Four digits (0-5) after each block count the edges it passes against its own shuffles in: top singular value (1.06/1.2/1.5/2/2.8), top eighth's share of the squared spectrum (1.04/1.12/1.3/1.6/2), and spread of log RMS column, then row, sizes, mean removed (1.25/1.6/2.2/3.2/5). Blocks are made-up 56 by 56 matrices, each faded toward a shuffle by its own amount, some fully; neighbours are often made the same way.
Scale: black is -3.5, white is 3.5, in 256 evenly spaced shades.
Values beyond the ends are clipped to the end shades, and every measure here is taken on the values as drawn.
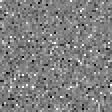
2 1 0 0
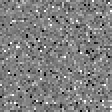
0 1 0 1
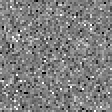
1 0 0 0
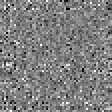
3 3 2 2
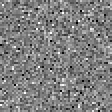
0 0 0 0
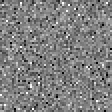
0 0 0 0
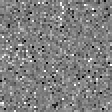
0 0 0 0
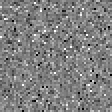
0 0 0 0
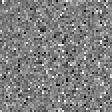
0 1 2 0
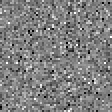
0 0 1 0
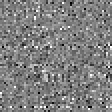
3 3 1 2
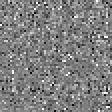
2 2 0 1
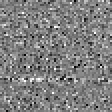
3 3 0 2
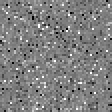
1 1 0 0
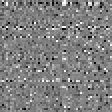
4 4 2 3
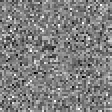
2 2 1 0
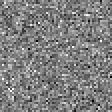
2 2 0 0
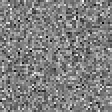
3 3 2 1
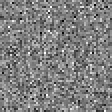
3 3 1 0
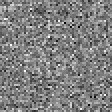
3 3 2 1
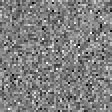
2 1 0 0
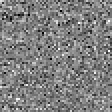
2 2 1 1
